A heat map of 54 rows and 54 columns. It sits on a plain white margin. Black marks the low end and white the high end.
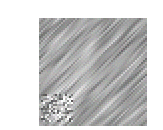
The grain runs diagonally up to the right. Values change most from cell to cell in the bottom left. In the bottom left lies a patch that is rougher than the rest. The halves do not mirror each other.
